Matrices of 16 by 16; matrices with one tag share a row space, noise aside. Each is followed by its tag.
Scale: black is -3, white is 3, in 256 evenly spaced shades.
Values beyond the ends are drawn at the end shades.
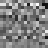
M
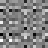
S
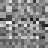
M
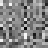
S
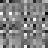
S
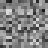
M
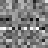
M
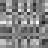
M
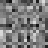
M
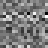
M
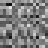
M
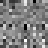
S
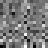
S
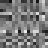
M
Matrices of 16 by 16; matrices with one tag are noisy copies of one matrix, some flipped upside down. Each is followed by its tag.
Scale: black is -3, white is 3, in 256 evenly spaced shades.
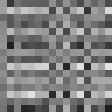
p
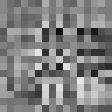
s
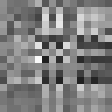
s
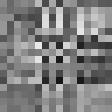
s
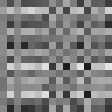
p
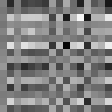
p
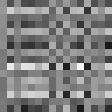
p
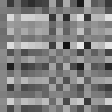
p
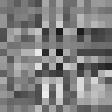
s
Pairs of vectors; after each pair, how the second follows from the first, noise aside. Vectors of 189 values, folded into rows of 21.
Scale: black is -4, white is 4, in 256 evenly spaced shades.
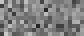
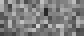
sign-scrambled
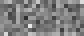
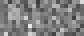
sign-scrambled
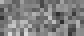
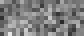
copied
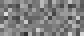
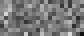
sign-scrambled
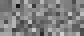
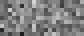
shuffled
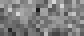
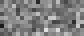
shuffled
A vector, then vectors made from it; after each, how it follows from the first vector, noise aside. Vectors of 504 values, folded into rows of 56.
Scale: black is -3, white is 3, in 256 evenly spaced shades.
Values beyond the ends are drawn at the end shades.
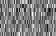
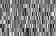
wrapped around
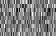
copied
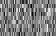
negated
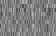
shrunk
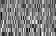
wrapped around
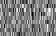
negated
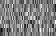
wrapped around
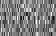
wrapped around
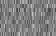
shrunk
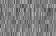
shrunk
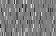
partly zeroed
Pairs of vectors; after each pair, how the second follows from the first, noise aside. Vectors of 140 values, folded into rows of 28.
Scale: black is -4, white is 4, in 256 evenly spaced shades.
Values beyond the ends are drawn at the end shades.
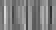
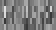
sign-scrambled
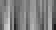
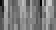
reversed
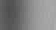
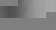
partly zeroed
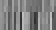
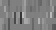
partly zeroed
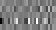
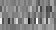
sign-scrambled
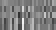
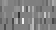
partly zeroed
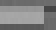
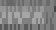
partly zeroed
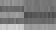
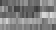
wrapped around
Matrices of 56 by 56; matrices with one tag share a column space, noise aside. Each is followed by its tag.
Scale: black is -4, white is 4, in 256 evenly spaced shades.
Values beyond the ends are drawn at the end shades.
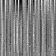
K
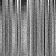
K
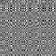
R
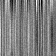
K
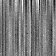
K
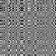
R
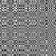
R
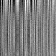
K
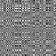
R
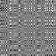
R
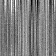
K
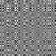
R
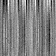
K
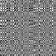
R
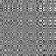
R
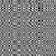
R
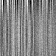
K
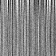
K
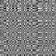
R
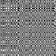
R
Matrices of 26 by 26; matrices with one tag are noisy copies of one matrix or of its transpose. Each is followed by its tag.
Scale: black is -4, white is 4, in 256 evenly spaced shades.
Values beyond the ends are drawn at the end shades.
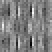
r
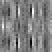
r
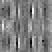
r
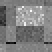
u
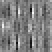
r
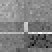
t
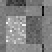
u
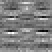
r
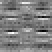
r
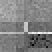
t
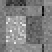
u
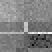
t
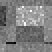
u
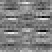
r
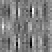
r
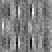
r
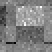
u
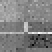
t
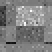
u
